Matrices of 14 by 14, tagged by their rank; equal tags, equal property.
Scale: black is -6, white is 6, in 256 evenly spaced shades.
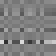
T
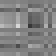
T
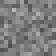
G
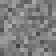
G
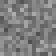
G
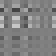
T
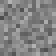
G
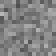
G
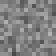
G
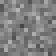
G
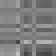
T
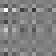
T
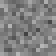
G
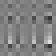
T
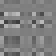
T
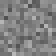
G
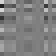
T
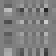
T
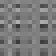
T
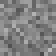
G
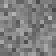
G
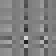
T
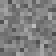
G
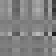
T
